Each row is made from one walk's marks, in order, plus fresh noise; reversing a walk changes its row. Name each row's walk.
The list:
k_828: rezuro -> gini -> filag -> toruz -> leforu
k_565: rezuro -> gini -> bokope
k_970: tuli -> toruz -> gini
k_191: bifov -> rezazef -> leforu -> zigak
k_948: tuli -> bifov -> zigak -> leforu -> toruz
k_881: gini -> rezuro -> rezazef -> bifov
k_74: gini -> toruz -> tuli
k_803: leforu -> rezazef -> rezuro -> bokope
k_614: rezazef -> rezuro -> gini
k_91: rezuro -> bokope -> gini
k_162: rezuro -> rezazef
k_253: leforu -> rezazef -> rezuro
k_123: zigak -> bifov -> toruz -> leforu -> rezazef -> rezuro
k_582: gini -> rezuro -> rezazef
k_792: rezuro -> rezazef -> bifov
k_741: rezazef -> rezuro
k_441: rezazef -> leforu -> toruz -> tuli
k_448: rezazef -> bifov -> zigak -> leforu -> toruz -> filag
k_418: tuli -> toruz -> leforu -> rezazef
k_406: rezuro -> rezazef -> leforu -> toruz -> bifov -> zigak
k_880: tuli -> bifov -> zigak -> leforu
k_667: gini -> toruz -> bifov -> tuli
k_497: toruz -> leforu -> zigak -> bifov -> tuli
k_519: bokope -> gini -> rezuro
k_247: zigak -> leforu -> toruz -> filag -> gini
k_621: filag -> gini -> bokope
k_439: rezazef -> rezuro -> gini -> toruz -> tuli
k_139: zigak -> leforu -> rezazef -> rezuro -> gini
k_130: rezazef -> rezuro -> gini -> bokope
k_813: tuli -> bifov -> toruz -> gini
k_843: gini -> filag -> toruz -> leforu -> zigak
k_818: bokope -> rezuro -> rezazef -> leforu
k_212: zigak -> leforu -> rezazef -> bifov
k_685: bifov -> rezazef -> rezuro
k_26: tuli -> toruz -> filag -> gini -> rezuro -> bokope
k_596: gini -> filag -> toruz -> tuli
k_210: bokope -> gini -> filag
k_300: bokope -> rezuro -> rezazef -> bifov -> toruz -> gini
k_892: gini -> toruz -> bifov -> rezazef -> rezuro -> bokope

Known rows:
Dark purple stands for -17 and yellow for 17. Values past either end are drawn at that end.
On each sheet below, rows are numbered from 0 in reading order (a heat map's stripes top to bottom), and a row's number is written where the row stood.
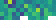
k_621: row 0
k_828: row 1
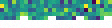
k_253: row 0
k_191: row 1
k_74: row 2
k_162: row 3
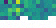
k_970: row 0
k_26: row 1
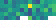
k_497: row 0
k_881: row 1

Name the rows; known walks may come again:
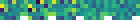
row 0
k_685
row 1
k_162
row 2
k_970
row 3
k_818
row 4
k_130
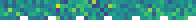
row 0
k_441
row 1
k_439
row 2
k_881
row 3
k_565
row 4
k_892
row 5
k_828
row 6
k_880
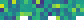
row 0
k_253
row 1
k_621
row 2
k_212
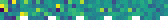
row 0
k_741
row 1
k_596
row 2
k_582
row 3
k_406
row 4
k_843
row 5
k_26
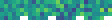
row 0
k_139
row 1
k_247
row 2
k_519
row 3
k_191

